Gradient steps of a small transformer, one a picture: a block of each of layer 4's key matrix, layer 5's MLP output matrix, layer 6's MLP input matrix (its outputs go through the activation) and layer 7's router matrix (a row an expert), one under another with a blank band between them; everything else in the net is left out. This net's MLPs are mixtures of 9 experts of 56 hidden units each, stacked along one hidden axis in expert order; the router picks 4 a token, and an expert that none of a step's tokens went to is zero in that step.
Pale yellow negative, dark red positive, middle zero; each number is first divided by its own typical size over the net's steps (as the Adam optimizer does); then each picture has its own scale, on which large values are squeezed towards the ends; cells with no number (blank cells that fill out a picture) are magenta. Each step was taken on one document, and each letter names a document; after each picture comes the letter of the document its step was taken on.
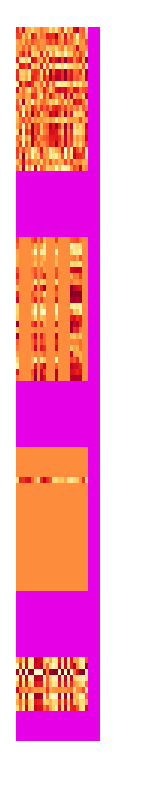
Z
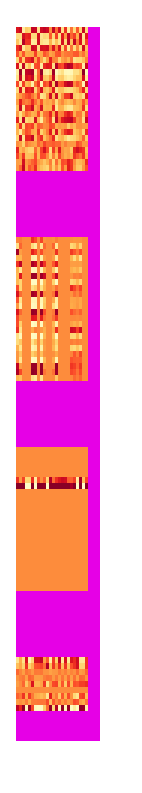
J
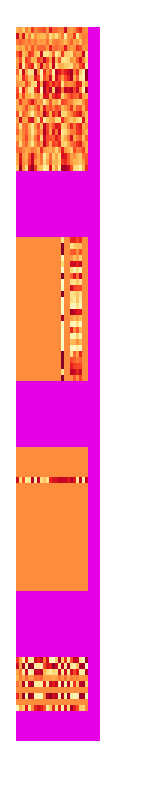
J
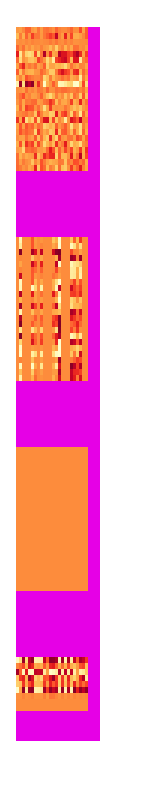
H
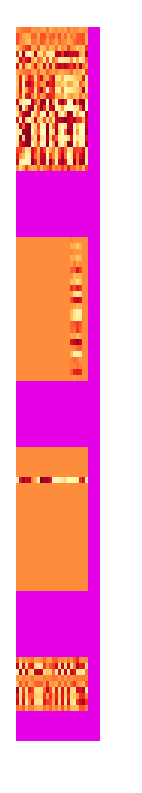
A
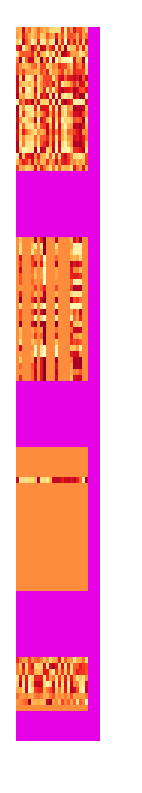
Z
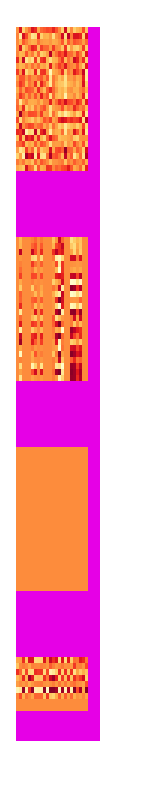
H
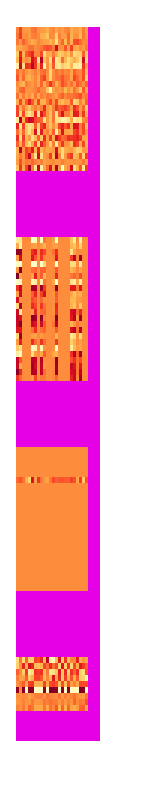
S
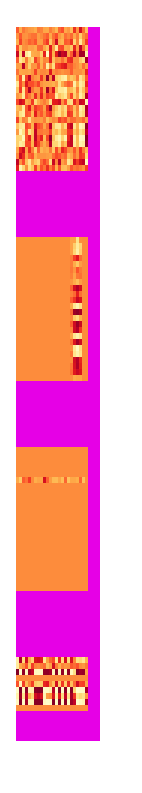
A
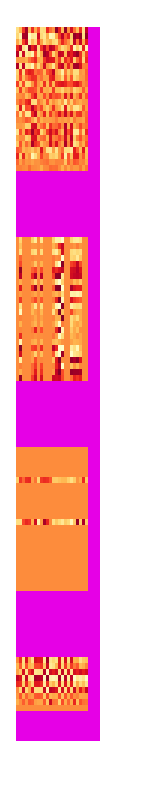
Z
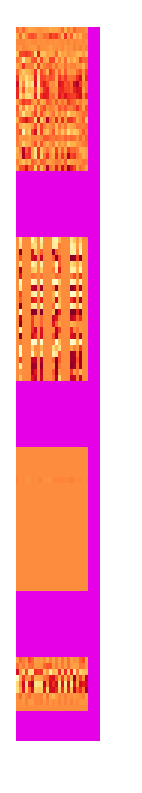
H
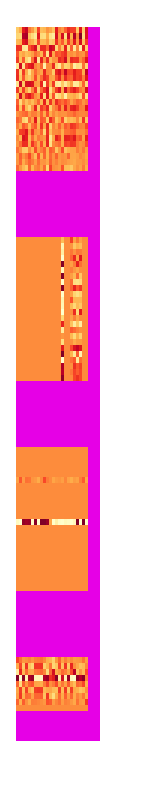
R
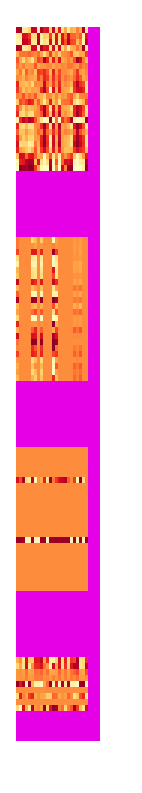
J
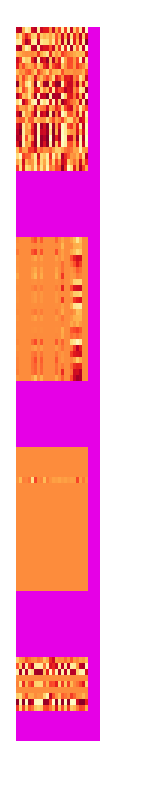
A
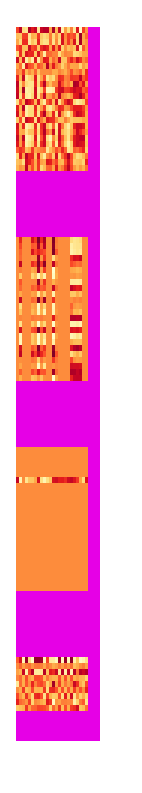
Z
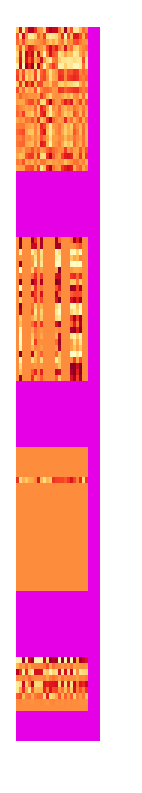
H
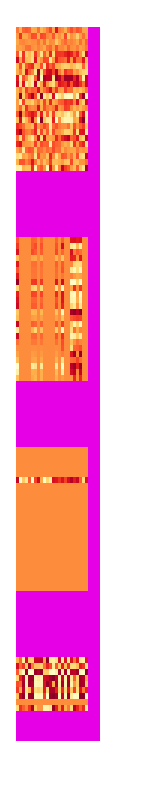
J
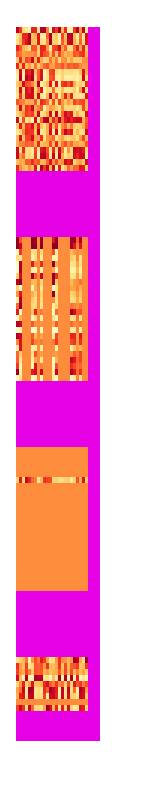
J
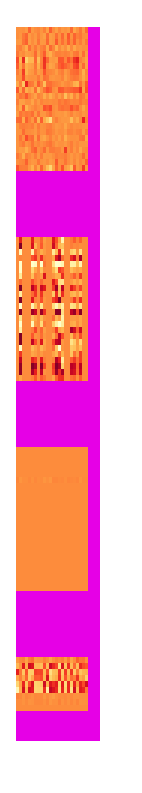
H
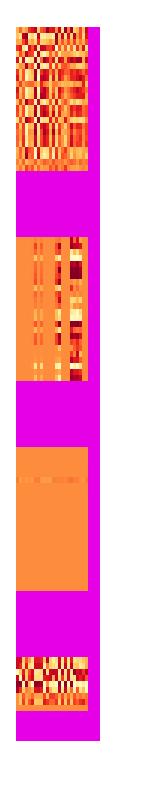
Z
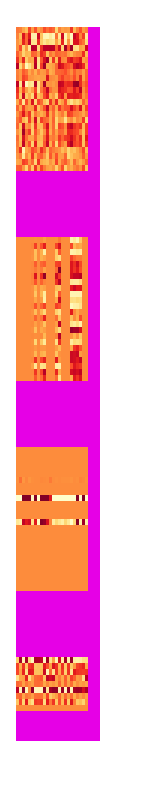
Z
